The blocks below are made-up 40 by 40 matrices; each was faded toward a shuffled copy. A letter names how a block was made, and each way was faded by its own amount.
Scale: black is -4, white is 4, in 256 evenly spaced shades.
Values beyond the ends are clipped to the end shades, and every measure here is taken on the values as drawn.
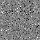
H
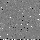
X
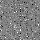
H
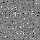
H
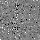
H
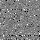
X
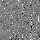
H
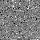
X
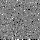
X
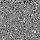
H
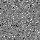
X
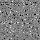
X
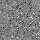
H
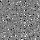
H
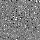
H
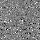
X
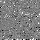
X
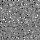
X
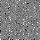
H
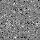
X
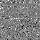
X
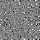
H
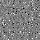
H
